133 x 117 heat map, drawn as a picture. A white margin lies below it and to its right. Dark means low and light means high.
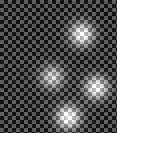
Average level on the scale: 30%. Mirror symmetry: none. Odd rows or columns: none. Ninth with the highest average: bottom middle. Bumps: four.
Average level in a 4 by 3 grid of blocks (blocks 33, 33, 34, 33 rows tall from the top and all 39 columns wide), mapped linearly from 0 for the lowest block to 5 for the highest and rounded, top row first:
012 | 012 | 045 | 051
